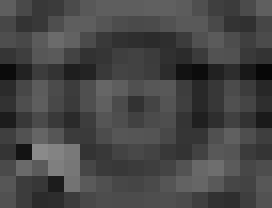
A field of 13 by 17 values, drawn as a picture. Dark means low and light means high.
No overall slope runs across the table. In the bottom left lies a patch that is rougher than the rest. The bottom middle is the calmest part. The bottom left is the roughest part. Overall the values sit about 30% of the way up the scale. Rings spread out from the centre. The middle right is the ninth with the lowest average.
